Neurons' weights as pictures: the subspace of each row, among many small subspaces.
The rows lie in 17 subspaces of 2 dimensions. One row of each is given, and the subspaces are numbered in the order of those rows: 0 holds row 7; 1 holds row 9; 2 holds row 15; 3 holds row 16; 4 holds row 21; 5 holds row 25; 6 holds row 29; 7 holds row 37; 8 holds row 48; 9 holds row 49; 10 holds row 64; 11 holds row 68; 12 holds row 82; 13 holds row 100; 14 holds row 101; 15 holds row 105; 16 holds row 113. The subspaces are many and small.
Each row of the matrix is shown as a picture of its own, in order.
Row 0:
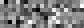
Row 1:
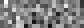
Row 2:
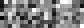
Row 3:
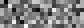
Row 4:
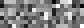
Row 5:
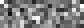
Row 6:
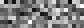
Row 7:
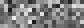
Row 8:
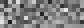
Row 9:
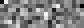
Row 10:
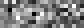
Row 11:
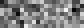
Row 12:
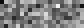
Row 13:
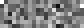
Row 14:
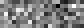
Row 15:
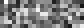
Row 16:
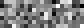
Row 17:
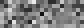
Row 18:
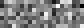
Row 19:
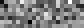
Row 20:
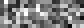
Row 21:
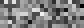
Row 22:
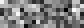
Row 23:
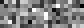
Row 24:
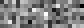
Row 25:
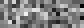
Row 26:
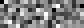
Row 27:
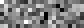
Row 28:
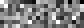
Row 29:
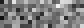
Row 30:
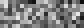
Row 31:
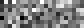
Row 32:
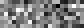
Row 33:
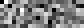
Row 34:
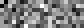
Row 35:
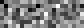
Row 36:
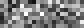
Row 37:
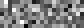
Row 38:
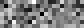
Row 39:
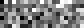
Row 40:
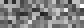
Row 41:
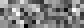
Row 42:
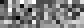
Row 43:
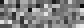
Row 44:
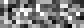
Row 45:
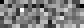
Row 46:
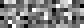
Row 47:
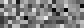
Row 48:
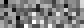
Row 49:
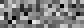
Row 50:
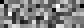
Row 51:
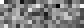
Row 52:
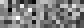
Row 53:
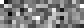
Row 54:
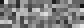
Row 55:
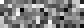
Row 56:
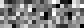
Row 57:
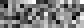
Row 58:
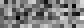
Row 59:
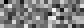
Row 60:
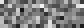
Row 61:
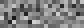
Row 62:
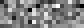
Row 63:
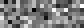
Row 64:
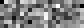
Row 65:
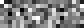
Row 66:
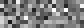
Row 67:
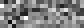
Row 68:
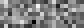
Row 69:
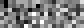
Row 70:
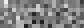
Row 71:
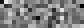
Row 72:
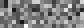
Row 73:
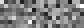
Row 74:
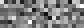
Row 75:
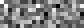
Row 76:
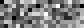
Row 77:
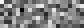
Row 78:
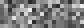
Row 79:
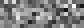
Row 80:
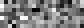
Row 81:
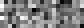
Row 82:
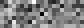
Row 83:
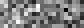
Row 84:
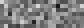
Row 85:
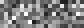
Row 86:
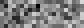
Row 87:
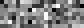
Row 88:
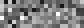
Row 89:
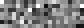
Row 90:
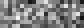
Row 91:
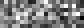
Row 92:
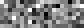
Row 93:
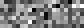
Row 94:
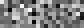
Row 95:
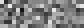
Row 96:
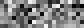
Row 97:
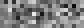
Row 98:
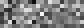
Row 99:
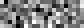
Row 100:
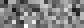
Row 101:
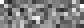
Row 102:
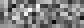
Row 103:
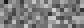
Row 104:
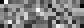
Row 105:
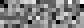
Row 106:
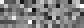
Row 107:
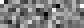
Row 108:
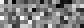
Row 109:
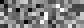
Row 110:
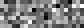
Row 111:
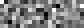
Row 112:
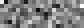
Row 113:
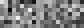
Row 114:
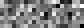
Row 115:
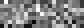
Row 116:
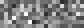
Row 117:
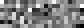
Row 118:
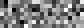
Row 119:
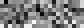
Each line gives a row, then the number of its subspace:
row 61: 9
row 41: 13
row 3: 7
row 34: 13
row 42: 16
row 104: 11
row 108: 6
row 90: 15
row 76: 10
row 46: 3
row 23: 5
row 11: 13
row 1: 8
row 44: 2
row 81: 9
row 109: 8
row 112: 1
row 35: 1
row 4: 3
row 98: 12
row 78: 0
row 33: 7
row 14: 6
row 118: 7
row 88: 6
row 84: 11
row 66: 12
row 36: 0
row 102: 5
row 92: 5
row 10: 16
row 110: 0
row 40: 4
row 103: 14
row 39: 6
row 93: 0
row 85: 9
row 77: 7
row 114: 3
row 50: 11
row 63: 0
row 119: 11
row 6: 4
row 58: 15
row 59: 14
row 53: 14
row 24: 5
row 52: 16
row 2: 9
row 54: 2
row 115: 11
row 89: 2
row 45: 13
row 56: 3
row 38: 12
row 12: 10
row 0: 10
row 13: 11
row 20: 2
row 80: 9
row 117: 2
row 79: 16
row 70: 8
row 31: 6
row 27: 8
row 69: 8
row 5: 14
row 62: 5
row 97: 16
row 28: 15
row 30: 15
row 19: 16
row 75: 1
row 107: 1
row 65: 14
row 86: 10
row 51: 10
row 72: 7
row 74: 4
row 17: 12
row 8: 12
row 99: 8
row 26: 1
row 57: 15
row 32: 6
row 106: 4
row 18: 3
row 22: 13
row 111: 1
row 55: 13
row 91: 15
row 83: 10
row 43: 2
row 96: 0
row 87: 5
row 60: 13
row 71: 14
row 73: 4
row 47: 12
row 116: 9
